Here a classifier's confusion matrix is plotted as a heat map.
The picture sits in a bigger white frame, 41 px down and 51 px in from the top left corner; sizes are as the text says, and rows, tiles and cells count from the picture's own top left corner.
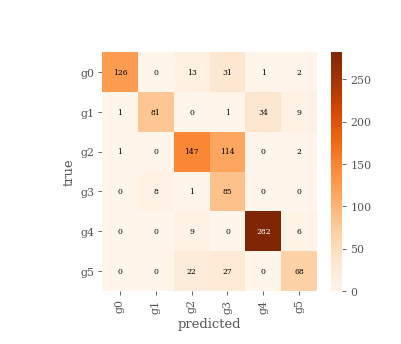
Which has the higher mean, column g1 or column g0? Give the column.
g0
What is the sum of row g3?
94
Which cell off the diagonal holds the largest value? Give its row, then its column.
g2, g3
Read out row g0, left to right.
126 0 13 31 1 2
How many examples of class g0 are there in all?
173
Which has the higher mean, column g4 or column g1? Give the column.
g4
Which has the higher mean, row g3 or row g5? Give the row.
g5
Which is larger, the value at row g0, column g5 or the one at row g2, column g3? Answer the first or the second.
the second
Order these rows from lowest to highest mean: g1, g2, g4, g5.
g5, g1, g2, g4
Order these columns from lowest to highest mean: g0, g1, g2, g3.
g1, g0, g2, g3
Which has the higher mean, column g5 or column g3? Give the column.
g3
